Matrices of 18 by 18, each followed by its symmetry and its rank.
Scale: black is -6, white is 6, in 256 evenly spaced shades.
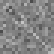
symmetric, full rank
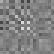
symmetric, rank three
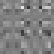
neither, rank two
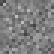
symmetric, full rank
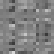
neither, rank two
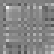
symmetric, rank two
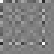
symmetric, rank two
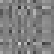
neither, rank two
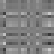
neither, rank one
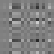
neither, rank one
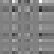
neither, rank one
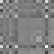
symmetric, rank two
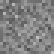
symmetric, full rank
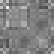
symmetric, rank three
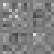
symmetric, rank three
